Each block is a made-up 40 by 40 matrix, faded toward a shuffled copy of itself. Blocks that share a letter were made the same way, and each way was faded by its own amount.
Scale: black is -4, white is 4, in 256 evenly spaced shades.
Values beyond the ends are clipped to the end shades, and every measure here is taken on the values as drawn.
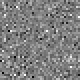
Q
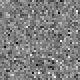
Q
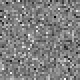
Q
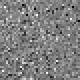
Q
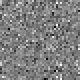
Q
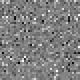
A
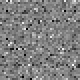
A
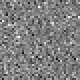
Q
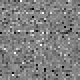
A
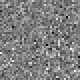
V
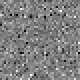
A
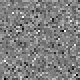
Q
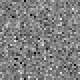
Q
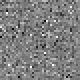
Q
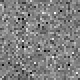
Q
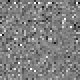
A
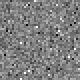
V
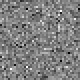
V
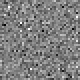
V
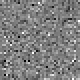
A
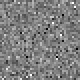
V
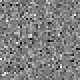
A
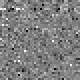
A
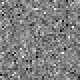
V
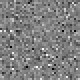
A
